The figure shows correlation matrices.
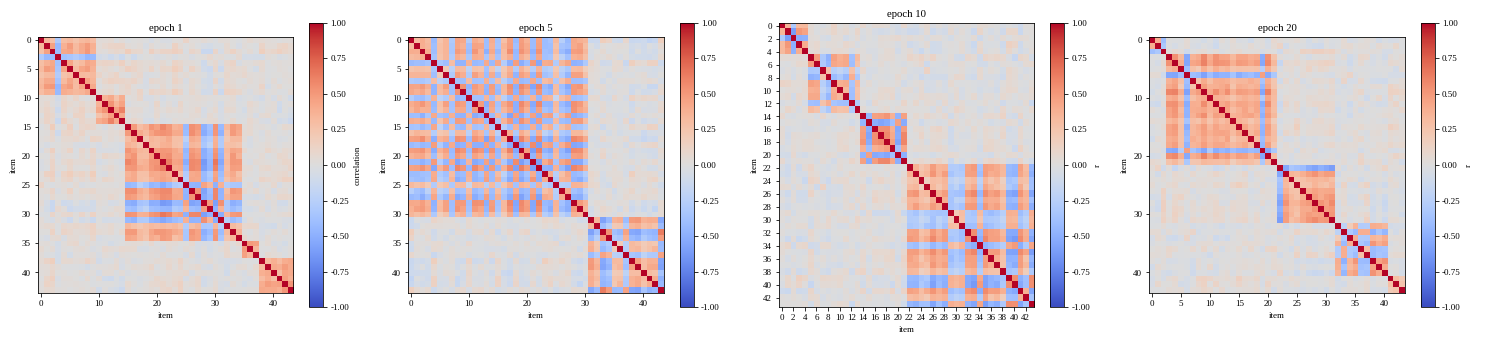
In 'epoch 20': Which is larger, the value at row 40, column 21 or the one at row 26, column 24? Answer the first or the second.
the second
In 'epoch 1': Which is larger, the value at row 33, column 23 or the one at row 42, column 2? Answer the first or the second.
the first
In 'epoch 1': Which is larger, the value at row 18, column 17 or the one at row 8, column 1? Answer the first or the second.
the second
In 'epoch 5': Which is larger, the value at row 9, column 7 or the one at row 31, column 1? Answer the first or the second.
the second
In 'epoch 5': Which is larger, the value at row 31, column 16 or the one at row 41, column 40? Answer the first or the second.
the second
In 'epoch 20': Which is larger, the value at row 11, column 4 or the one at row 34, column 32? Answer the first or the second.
the first
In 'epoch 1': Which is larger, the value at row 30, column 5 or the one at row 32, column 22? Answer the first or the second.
the second
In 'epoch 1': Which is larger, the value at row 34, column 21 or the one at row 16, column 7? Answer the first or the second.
the first
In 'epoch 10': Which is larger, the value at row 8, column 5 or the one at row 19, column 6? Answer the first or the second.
the second
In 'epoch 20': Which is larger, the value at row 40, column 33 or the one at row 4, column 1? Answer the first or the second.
the second
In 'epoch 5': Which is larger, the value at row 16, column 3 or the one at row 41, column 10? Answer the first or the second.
the first
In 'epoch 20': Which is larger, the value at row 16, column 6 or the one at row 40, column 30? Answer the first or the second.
the second
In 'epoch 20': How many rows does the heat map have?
44
